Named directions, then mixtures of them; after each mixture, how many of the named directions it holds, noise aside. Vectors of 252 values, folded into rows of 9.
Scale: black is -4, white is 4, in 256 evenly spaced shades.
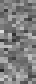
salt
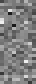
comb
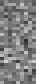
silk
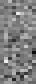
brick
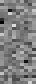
one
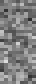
two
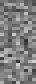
one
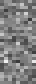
three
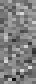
two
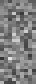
three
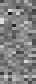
one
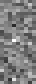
three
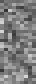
two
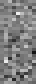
one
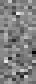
one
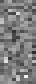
three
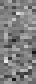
one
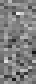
one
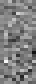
one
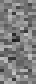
three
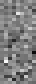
one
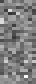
three
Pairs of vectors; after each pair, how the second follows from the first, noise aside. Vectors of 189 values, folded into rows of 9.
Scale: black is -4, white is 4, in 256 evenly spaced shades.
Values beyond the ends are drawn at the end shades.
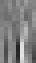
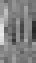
wrapped around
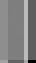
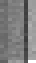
negated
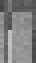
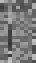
sign-scrambled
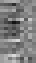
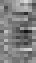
wrapped around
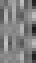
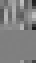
partly zeroed
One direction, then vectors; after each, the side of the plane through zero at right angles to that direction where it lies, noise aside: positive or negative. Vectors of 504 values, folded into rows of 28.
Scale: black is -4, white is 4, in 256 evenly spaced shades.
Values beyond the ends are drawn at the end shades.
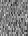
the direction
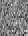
negative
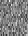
negative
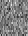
negative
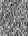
positive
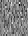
negative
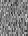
positive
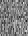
negative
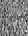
negative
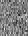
positive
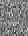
negative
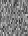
positive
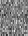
negative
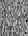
negative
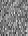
negative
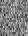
negative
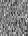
positive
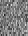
negative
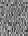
positive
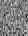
negative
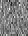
positive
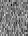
positive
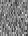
positive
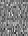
negative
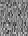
positive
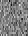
positive
